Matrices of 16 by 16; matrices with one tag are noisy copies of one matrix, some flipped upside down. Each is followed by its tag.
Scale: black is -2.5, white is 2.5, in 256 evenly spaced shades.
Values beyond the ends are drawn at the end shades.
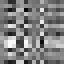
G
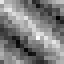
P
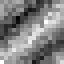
P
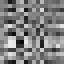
G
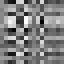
G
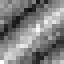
P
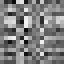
G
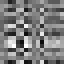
G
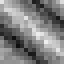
P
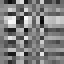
G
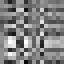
G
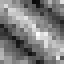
P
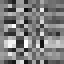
G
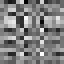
G
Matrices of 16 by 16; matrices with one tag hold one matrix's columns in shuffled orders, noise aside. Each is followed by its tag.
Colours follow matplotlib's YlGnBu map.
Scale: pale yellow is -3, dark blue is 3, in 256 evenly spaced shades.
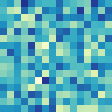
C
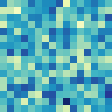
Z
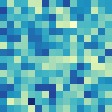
Z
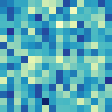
Z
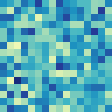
C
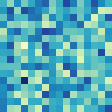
C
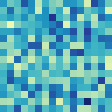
Z
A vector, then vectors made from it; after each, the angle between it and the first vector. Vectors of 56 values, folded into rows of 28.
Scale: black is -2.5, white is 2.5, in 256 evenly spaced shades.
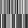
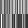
nearly parallel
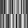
orthogonal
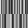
partly aligned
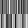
nearly opposite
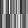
partly opposed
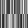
partly aligned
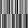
nearly parallel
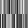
nearly parallel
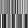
nearly parallel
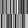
nearly opposite
